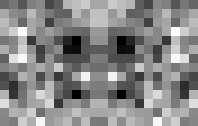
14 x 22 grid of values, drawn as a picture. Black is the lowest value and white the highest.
Mirror symmetry: left to right. Slope: none. Odd rows or columns: none.
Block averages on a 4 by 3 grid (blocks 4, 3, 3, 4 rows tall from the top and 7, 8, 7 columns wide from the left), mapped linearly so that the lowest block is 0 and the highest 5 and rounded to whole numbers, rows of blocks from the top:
454 | 404 | 333 | 545
